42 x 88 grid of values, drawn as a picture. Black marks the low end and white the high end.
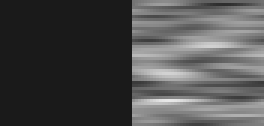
The table splits into one row of 2 panels. Panel 1,1: very low, flat. Panel 1,2: middling, streaked across, strong in contrast.
